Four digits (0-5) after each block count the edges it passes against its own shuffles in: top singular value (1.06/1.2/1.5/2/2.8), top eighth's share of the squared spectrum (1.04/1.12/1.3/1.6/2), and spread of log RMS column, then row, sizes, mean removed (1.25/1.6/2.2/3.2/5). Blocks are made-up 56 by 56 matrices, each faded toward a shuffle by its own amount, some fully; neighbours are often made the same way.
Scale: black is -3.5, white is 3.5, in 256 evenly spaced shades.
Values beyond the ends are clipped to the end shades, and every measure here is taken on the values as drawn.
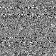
1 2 0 3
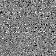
1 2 0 2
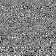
1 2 0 3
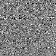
1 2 0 3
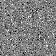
0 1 0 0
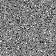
0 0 0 0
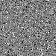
0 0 0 0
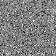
0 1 0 2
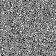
0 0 0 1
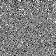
1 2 0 2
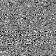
1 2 0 3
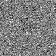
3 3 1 0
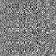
4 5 3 2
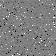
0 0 0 0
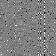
4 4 2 1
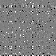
4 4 2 2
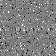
2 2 0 1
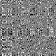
4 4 2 2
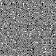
3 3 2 1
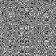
4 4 2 2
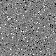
0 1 0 0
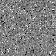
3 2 0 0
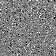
1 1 0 0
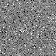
3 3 1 1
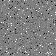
1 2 0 0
